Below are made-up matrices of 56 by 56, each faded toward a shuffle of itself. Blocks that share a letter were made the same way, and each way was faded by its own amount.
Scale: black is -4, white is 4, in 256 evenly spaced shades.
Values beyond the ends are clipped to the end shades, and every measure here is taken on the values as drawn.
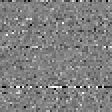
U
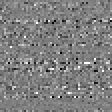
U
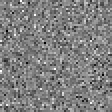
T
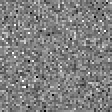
T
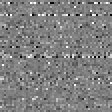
U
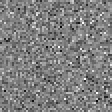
T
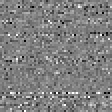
U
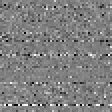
U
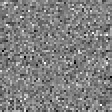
T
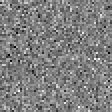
T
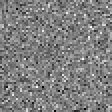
T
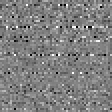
U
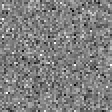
T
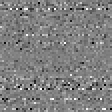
U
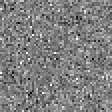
T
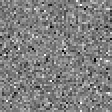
T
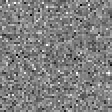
T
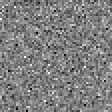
T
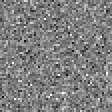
T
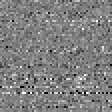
U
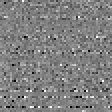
U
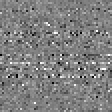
U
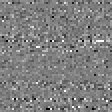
U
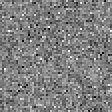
T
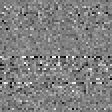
U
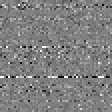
U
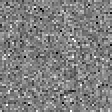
T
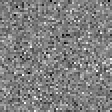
T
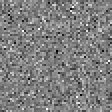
T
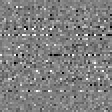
U
